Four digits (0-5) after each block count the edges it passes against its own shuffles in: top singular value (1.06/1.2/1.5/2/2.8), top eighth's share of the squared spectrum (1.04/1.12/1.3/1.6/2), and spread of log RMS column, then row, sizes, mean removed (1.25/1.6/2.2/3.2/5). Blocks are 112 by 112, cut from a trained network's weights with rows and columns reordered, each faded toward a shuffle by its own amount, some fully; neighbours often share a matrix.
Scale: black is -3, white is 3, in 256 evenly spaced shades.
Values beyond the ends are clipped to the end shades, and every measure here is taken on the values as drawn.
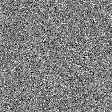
0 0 0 0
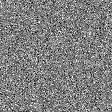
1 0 0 0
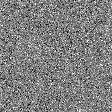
0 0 0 0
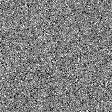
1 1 0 0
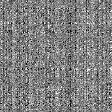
4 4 2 3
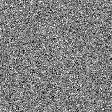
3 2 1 0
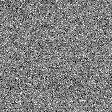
0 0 0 0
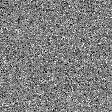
0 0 0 0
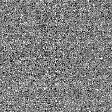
2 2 2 0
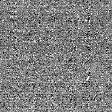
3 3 3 1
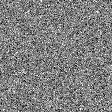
0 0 0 0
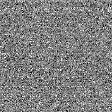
2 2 2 1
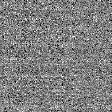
2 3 2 1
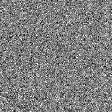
3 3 2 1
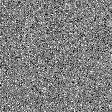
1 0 0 0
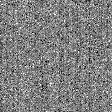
2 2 0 1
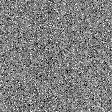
1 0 0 0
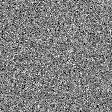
1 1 0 0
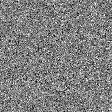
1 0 0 0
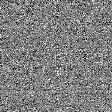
2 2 2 1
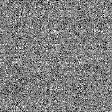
2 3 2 1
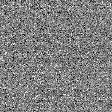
2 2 2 1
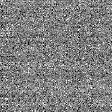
2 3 2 1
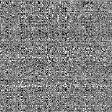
3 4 3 2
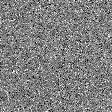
0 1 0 0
